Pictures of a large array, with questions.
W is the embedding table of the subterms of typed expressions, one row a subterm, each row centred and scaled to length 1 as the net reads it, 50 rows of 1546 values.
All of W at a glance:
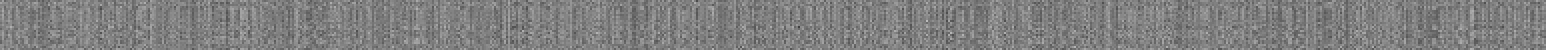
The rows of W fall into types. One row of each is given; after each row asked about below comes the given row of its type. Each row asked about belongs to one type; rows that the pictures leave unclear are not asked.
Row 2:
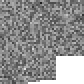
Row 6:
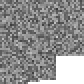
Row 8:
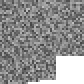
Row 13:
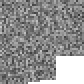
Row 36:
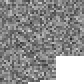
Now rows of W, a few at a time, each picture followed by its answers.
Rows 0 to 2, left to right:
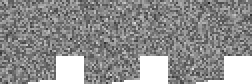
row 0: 6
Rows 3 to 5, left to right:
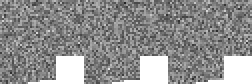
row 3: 2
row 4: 2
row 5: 8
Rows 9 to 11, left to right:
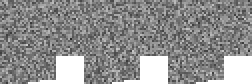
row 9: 6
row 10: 13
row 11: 36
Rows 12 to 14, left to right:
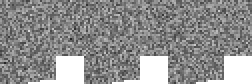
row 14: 6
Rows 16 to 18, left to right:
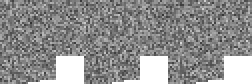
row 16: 36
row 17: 13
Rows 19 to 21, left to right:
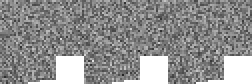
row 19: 2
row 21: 13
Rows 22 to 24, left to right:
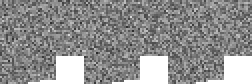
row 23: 36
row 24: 8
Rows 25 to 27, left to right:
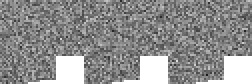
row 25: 2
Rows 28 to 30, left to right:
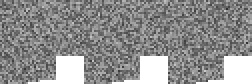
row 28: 8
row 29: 8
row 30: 36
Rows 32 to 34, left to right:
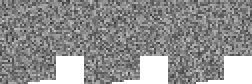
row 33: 36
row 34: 13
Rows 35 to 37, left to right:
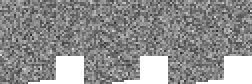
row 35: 36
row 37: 36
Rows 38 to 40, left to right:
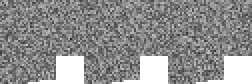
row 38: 6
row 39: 8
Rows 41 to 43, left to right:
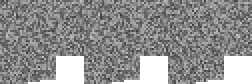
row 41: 8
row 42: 8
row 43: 8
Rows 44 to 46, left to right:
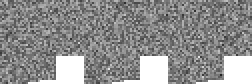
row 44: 6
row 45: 2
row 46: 2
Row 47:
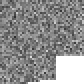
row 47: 6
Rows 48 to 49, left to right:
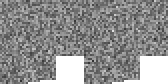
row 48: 13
